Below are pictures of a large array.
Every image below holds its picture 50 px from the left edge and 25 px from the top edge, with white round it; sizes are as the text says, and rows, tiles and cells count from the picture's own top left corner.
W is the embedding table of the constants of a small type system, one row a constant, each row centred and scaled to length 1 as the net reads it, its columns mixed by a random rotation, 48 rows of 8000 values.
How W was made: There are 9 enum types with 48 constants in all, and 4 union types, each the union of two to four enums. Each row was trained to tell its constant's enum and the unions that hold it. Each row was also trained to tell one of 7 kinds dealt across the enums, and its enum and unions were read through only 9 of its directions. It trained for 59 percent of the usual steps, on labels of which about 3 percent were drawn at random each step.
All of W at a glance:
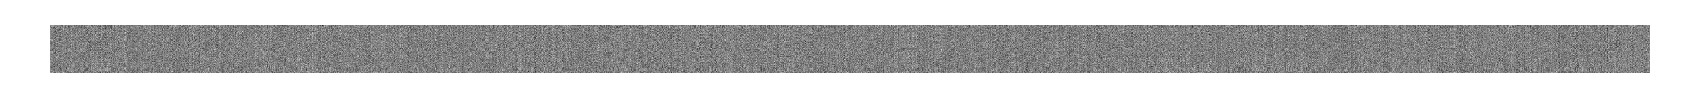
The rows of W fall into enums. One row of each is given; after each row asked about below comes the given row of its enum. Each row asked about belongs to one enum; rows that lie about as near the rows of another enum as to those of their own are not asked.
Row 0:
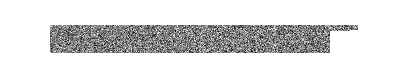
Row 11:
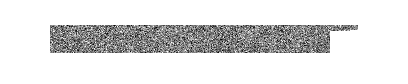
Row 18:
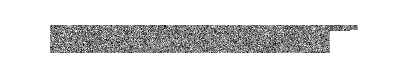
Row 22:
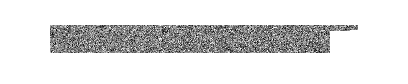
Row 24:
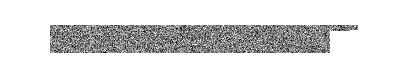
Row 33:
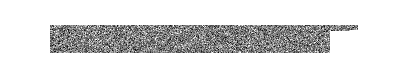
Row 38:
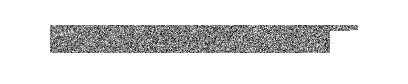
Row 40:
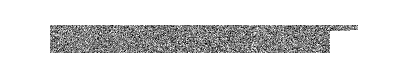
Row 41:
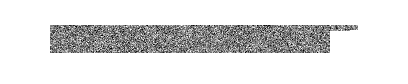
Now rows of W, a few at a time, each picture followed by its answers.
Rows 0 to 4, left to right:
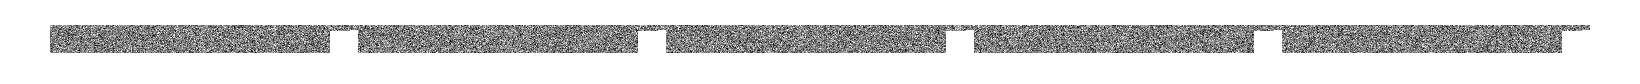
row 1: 41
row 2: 41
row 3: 0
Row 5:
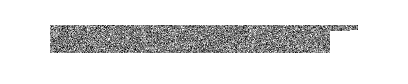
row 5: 33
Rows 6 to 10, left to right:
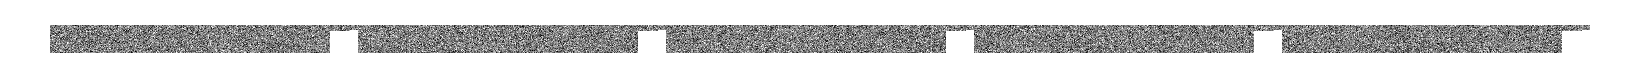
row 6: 18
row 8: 11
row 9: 22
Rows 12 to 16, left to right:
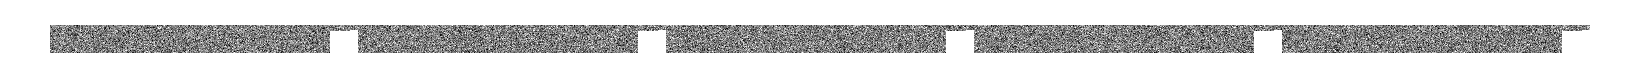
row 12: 0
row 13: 40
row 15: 11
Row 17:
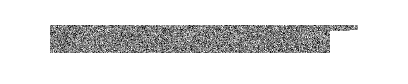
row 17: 22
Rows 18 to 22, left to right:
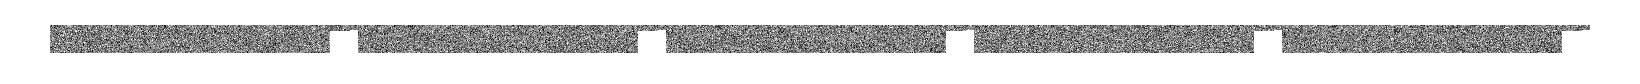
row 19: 22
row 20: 22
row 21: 11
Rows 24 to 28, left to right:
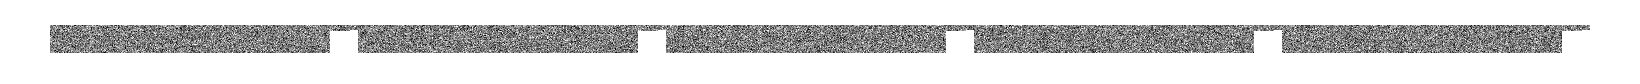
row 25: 24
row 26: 33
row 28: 0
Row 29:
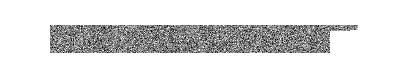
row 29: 40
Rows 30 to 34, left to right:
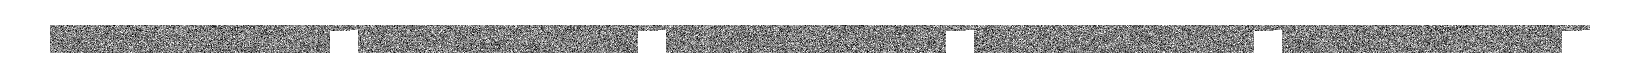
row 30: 11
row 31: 22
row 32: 0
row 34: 38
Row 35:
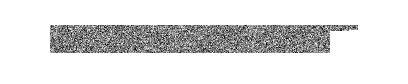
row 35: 33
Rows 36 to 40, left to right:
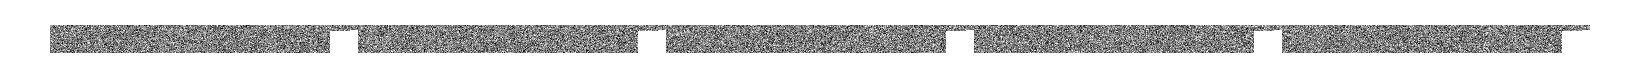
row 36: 11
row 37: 40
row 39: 41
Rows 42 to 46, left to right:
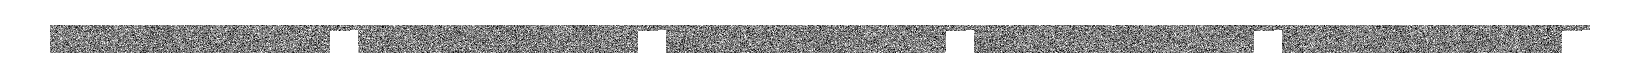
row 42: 40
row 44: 38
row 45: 38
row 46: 40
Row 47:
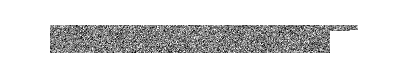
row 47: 0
